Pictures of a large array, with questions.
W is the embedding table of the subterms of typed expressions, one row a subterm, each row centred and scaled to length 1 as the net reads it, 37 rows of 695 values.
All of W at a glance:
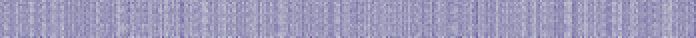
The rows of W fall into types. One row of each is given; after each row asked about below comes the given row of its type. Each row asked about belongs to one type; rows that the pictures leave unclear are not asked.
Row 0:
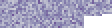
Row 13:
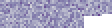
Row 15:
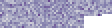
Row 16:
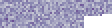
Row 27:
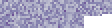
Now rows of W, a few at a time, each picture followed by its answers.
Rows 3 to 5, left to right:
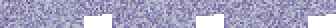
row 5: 13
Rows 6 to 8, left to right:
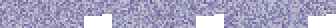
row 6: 16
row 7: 0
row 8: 27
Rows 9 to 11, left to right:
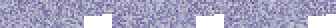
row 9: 0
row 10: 27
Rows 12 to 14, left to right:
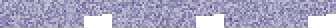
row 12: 27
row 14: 16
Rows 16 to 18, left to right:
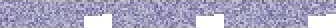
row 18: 0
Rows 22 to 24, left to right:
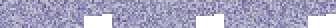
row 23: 16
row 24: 0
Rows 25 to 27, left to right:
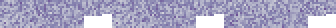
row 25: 0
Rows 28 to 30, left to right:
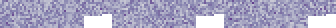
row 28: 27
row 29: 0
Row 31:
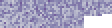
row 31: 0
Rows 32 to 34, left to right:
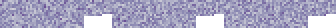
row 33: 16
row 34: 16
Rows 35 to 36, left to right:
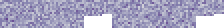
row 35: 16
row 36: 13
